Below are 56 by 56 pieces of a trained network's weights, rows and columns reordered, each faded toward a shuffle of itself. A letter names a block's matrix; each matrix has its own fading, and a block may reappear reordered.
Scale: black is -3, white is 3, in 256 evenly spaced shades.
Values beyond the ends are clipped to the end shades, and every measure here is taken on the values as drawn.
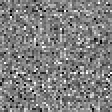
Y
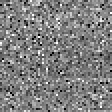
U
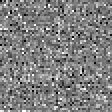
U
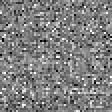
U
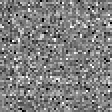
U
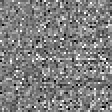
U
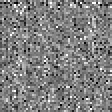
Y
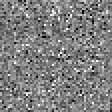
U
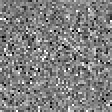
Y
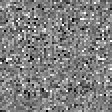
Y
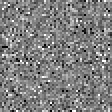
Y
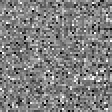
U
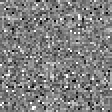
Y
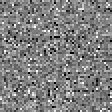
U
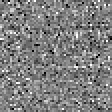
U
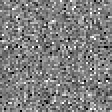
Y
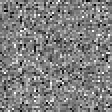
U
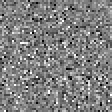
Y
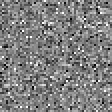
Y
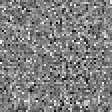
U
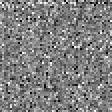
Y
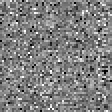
U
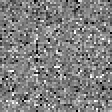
U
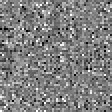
Y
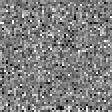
Y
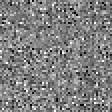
Y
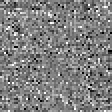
U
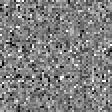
Y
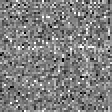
U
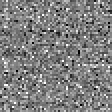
U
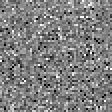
U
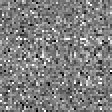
U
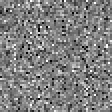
U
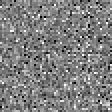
U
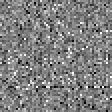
Y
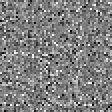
Y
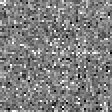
U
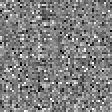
U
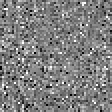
U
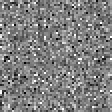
Y
